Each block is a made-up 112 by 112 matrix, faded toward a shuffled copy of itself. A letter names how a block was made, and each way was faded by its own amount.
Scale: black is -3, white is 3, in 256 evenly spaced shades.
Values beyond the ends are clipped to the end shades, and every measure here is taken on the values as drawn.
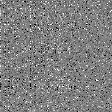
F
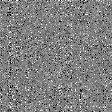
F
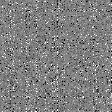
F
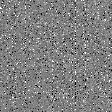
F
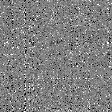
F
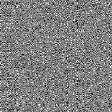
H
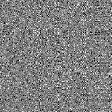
H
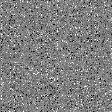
F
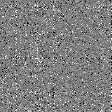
F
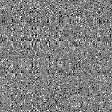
H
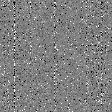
F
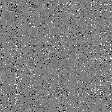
F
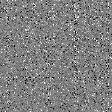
F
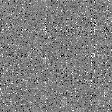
F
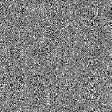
H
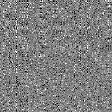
H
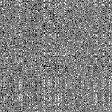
H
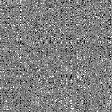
H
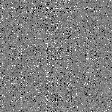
F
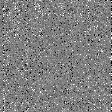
F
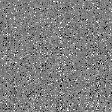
F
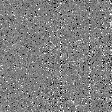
F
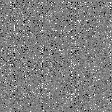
F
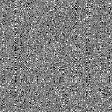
H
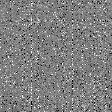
F
